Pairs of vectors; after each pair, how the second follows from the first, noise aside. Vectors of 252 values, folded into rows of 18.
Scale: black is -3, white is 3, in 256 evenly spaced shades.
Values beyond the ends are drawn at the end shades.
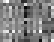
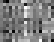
negated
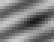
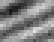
wrapped around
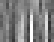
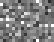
shuffled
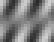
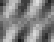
negated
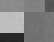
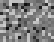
shuffled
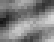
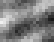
negated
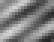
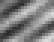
negated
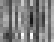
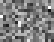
shuffled
